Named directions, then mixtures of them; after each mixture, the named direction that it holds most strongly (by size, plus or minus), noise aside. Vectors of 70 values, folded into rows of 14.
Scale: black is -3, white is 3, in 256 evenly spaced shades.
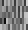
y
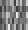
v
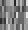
v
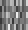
v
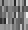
y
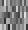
y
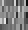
y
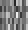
v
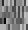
y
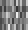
v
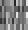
v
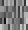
y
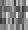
v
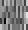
y
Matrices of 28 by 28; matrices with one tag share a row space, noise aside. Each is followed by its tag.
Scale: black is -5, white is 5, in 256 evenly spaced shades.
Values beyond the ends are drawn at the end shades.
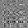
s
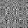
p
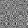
p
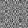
p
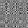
p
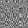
p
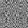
p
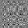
s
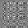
s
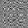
s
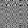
p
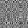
p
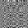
s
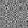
p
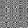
p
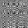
s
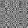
p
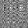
s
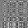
s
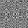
p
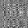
s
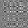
s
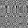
p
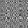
p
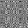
p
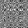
s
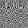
p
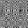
p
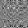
s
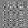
s
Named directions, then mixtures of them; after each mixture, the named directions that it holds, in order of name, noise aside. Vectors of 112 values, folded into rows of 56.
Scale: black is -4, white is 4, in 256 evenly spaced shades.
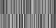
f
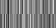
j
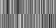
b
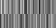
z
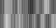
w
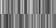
w, z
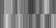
w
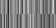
j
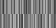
f, z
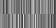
b, f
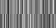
j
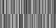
f, z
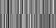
j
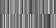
j, w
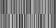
f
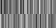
z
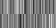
b, z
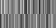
z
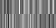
j, z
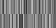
f, z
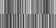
f, w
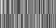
b, z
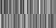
z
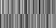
z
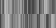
w, z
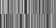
j, z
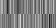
b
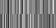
j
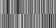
b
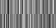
j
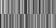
z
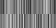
f, w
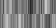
b, w
